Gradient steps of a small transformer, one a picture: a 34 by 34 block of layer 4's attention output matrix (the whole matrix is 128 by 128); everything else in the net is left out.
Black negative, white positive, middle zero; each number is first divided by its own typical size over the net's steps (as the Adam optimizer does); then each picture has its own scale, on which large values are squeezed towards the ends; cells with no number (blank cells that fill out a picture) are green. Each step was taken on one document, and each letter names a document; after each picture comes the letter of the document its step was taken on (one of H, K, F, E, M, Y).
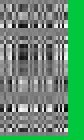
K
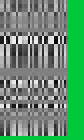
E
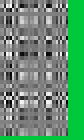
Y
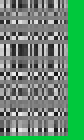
E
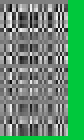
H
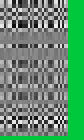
E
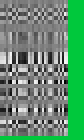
K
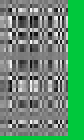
H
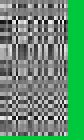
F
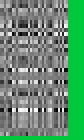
K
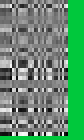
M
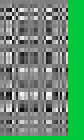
Y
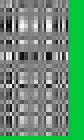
Y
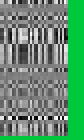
K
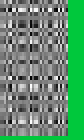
H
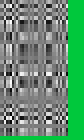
Y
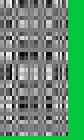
Y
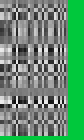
F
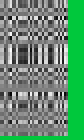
K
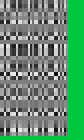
E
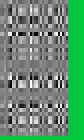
H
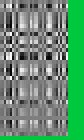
Y
